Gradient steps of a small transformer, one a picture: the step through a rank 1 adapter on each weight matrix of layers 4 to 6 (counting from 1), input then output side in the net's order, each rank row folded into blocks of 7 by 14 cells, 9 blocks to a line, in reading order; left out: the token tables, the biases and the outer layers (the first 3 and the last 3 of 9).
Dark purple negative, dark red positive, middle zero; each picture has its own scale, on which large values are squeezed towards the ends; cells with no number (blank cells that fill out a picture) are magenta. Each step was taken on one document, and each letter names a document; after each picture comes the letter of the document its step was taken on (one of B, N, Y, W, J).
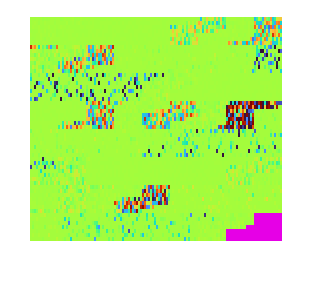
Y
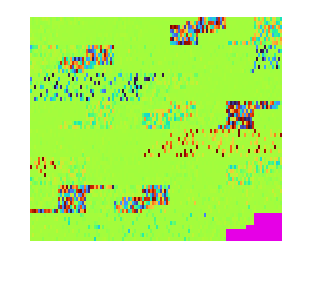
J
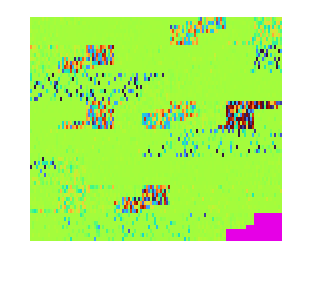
Y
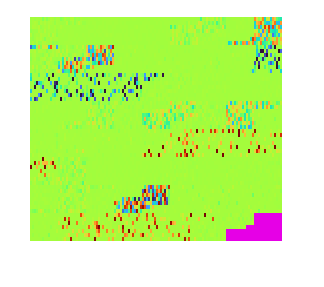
Y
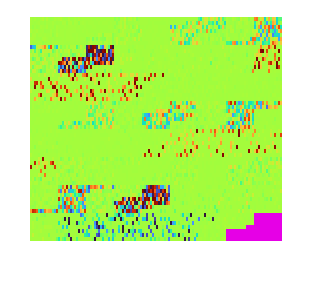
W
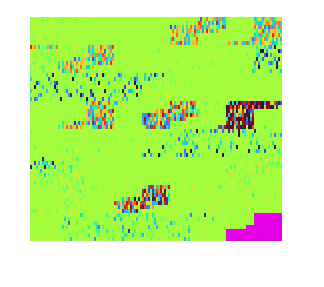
Y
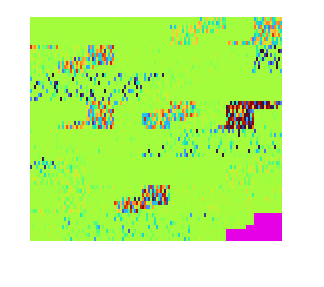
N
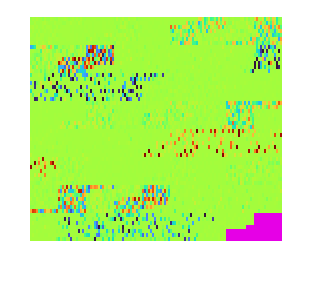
W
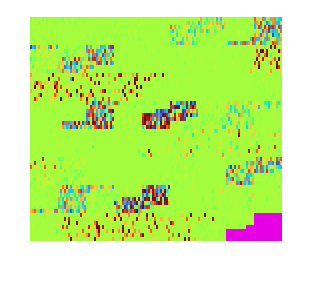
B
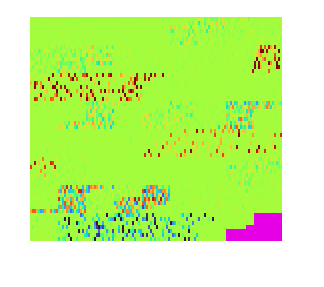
W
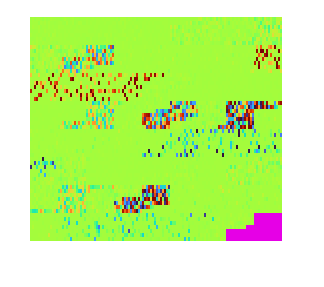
B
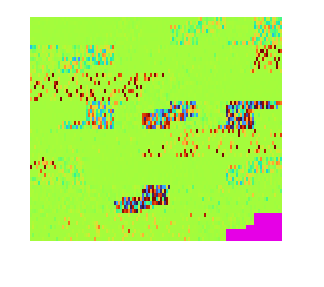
N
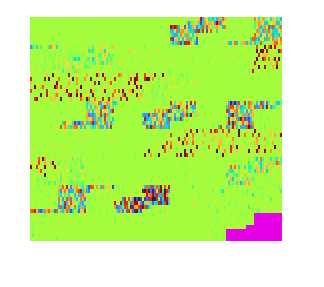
J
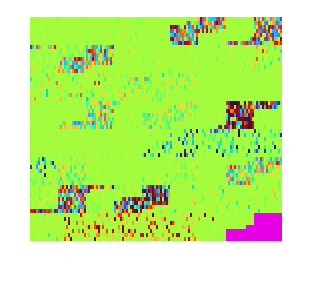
J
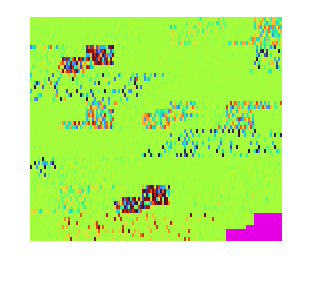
B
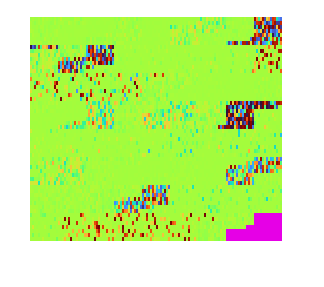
N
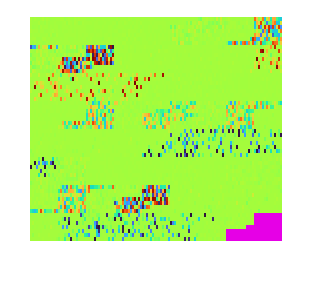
B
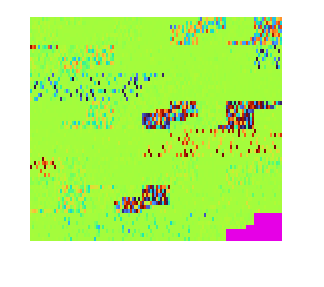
Y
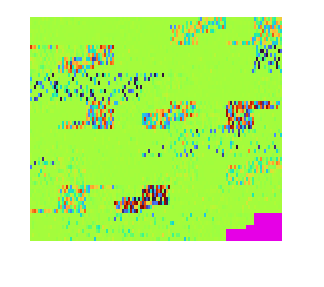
N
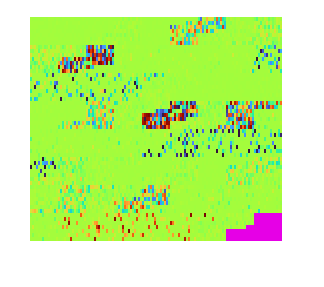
N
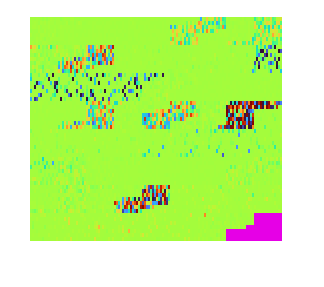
N
